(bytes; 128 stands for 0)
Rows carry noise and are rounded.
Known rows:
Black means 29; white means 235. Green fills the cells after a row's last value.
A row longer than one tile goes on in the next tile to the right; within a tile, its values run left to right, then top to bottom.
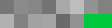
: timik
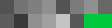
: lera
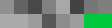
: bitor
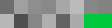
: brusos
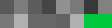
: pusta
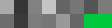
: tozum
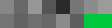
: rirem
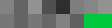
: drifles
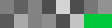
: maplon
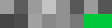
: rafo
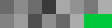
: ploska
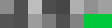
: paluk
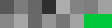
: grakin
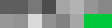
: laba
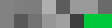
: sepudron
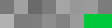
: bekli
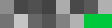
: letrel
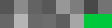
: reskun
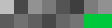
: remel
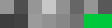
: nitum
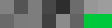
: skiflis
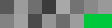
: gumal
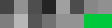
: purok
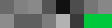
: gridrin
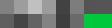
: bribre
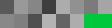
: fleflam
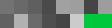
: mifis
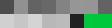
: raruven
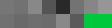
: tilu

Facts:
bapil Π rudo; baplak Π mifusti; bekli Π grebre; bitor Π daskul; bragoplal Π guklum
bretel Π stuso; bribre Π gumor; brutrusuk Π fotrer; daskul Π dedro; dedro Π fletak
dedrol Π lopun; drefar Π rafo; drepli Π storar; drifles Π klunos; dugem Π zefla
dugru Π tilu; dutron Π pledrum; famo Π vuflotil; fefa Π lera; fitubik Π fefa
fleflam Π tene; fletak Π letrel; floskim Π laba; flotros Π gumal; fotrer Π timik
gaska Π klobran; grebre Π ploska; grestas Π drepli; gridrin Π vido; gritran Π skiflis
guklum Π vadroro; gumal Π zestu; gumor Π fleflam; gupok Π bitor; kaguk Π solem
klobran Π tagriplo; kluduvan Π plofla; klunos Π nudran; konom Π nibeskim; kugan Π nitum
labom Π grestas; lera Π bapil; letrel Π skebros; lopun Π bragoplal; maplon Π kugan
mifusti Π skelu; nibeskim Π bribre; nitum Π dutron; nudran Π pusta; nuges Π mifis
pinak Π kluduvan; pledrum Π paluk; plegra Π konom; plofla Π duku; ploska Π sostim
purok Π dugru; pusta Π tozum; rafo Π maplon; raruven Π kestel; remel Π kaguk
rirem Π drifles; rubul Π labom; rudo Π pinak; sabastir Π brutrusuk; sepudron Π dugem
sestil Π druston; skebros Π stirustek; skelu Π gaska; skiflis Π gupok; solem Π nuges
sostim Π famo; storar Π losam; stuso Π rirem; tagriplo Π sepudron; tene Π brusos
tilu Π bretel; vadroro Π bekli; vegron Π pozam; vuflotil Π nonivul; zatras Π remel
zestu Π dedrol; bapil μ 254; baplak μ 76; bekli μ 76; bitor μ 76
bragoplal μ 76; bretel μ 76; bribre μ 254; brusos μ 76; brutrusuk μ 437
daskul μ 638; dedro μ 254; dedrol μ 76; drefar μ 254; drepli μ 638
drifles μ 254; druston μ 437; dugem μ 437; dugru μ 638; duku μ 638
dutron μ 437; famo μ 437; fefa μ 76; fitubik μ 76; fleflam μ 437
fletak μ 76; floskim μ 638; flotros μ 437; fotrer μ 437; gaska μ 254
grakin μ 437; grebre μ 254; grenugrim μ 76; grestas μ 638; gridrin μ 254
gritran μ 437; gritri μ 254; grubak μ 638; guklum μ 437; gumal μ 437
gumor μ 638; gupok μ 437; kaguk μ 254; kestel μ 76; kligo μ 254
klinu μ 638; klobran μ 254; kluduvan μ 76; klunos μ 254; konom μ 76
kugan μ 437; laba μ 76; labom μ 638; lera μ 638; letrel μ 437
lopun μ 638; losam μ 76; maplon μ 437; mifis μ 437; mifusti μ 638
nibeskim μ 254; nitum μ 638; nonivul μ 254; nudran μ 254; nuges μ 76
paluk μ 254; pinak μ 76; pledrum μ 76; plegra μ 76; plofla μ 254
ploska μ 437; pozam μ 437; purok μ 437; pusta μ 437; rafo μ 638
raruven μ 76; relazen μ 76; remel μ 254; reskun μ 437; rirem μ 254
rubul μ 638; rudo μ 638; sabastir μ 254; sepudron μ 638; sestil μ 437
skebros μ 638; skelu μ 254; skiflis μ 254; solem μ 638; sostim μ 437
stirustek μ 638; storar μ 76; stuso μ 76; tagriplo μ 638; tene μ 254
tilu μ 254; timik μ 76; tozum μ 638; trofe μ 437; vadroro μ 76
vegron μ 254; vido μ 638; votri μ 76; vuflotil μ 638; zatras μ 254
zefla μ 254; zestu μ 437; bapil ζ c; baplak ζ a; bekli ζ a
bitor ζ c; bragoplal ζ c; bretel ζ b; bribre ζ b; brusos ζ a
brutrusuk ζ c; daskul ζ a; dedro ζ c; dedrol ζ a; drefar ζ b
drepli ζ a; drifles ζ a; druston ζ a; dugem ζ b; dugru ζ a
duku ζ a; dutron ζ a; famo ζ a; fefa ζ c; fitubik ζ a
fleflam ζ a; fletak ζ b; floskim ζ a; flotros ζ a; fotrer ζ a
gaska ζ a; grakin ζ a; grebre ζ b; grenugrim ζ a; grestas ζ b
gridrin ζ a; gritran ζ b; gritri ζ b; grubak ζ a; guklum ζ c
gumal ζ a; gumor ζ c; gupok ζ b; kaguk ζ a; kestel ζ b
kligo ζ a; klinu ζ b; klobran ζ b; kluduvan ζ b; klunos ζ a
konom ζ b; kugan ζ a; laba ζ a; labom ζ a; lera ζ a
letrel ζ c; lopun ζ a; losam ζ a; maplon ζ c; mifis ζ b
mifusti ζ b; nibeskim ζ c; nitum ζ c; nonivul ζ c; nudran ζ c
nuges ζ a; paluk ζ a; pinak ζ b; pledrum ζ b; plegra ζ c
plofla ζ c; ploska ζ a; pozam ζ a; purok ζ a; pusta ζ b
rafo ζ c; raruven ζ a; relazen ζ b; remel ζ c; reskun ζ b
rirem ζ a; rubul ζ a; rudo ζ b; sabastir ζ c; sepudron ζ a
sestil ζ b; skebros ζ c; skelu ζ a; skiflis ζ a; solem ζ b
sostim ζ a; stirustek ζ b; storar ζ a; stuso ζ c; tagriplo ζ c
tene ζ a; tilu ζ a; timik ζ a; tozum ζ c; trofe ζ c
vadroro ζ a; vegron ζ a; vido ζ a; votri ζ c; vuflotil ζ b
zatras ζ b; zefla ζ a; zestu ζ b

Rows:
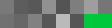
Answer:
daskul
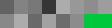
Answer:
fotrer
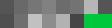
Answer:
floskim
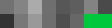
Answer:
drefar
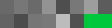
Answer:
dugru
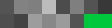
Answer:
rudo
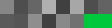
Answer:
stirustek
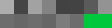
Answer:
nudran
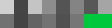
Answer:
nonivul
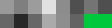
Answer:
gumor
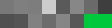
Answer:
klinu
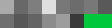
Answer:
tagriplo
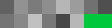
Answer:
pledrum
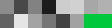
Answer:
pozam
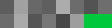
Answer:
zestu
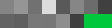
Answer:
mifusti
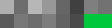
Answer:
sabastir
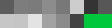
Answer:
kestel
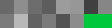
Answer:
dugem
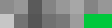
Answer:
losam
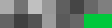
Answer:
nibeskim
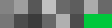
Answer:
rubul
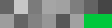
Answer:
konom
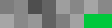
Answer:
nuges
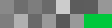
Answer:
brutrusuk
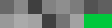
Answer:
fletak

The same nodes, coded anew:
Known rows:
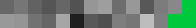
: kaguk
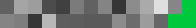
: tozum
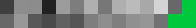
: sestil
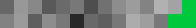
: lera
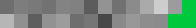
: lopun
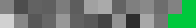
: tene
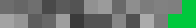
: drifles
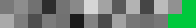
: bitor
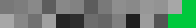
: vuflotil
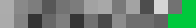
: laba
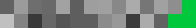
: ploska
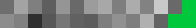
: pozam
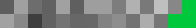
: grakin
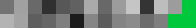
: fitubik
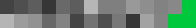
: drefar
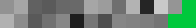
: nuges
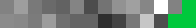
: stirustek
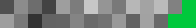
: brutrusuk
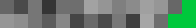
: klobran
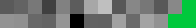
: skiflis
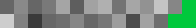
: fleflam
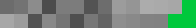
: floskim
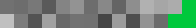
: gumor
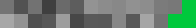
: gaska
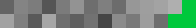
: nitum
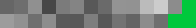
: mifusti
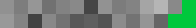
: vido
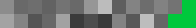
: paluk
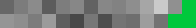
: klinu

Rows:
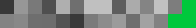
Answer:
gupok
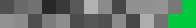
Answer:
nudran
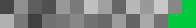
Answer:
guklum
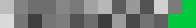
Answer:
brusos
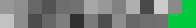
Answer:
grenugrim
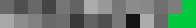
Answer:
grebre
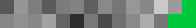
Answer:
solem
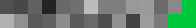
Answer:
sabastir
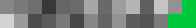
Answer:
baplak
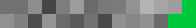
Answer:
tagriplo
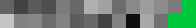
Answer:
bribre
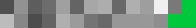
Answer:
gumal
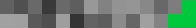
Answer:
vegron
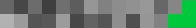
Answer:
gridrin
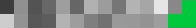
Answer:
flotros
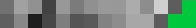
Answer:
druston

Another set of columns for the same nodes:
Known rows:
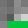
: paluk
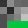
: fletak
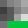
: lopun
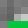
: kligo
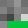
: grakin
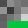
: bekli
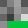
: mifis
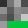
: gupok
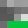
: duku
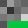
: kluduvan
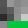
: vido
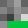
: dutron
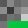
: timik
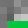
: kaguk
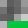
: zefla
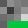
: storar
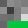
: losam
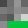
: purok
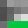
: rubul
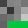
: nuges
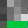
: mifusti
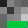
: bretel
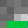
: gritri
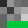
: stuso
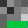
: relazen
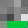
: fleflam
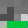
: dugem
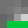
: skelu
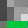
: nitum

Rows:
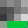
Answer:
sepudron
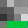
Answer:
tozum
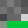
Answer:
sestil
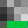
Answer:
skebros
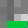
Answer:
tene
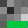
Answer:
konom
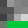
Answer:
klinu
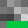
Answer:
letrel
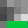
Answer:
grubak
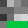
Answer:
vuflotil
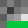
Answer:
fitubik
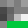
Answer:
lera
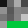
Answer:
gritran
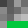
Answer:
skiflis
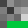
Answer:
bragoplal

